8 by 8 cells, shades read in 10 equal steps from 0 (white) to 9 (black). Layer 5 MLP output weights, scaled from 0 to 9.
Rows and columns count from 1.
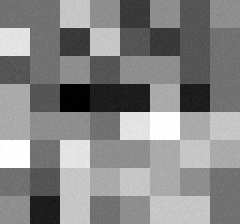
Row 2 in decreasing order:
7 7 6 6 5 5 2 1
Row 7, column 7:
4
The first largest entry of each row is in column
5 3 1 3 4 2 2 2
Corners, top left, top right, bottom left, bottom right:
5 4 4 5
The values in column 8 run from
2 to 5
